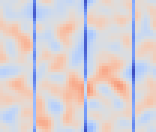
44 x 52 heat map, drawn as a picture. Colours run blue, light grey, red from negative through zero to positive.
Odd lines: columns 12, 29 and 45. Histogram: skewed, a long tail of low values. Slope: none. Average level on the scale: 50%.
